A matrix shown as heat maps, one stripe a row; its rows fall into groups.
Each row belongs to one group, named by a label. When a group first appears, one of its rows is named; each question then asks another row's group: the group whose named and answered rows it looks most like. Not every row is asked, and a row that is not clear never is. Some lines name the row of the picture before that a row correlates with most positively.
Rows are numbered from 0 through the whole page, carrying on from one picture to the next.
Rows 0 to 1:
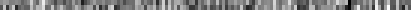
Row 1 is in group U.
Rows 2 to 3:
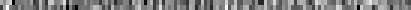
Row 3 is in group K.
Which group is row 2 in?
K
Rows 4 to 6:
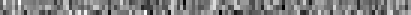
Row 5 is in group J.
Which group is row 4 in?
J
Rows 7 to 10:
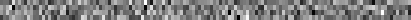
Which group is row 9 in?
K
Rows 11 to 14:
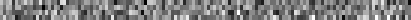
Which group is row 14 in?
U
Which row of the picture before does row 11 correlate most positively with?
9
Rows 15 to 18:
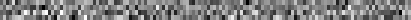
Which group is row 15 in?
U
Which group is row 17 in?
U
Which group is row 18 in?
J
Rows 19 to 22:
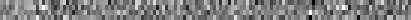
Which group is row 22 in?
J
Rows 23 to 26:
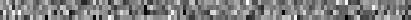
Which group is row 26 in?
U
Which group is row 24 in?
K
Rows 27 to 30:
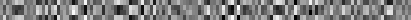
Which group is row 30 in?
J
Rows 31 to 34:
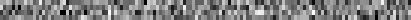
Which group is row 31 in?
K
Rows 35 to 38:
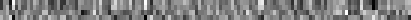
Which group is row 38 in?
K
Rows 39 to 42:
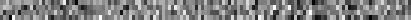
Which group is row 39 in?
K
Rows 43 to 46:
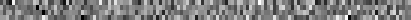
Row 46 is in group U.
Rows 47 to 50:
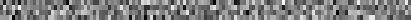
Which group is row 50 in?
K
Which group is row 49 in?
U
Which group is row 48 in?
J
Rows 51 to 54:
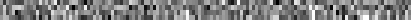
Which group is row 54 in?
U
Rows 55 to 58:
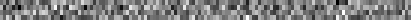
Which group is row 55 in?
U
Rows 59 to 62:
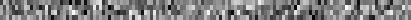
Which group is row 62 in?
K
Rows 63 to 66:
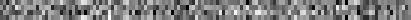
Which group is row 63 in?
U
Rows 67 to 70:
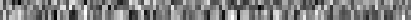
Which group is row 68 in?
K
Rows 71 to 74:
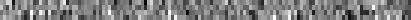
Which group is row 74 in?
U
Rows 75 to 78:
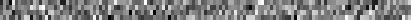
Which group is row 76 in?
U
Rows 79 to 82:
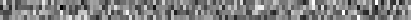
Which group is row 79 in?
U
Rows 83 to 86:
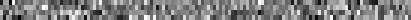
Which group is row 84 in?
U
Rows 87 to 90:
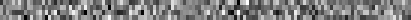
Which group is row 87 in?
J
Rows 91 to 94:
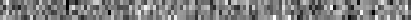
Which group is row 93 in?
K
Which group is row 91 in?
K
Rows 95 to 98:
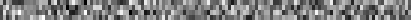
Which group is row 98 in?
U
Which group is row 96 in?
K
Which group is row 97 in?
J
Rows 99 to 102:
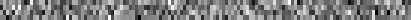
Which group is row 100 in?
J
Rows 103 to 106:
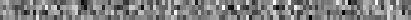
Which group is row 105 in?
U
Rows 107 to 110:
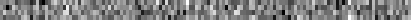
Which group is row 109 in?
J
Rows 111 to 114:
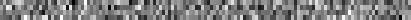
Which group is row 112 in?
K
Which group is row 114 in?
U
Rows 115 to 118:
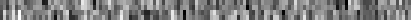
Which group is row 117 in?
J
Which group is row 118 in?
J
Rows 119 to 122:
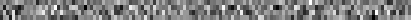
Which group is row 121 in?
U
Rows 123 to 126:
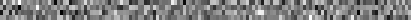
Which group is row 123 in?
J
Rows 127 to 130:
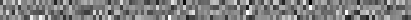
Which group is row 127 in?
J
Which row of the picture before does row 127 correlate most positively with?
123
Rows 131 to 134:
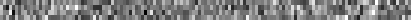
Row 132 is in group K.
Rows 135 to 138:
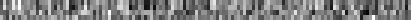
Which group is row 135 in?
J
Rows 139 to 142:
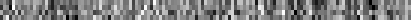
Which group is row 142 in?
K
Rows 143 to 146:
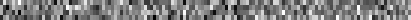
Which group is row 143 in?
J
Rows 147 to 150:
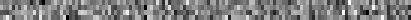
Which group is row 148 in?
K
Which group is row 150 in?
K
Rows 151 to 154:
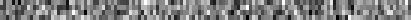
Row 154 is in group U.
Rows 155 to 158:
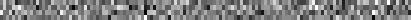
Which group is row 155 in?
U
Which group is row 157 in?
K
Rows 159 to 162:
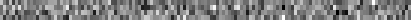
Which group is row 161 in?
U
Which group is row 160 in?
J
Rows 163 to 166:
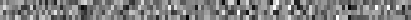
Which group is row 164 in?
U
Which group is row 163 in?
J
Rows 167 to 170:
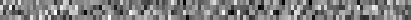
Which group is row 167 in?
J
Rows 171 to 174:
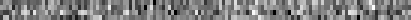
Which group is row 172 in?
K
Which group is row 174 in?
K
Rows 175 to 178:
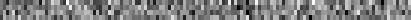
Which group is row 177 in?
U
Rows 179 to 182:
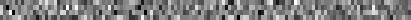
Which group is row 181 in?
K
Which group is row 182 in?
J
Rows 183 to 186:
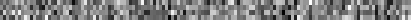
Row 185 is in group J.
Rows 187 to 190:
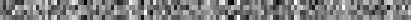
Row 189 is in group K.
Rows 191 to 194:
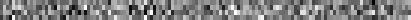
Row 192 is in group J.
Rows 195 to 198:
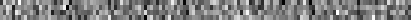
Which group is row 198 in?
K
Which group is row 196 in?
K
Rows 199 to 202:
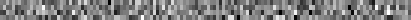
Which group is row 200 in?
U
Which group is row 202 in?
J
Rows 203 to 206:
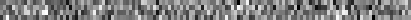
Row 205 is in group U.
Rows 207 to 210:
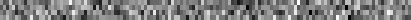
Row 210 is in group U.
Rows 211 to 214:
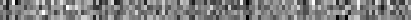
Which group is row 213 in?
U
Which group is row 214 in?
U
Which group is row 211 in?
U
